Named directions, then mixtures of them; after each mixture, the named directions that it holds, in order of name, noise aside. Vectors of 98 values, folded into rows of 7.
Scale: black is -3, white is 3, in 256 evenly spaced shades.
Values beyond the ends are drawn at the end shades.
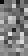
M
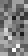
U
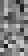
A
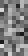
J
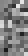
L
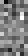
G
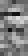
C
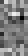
C, G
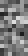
C, J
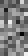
J, L, M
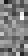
G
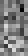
A, U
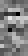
C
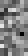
C, J, L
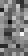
A, J, U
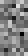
L, M, U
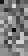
M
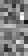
A, G, L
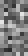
G, L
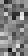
G, U
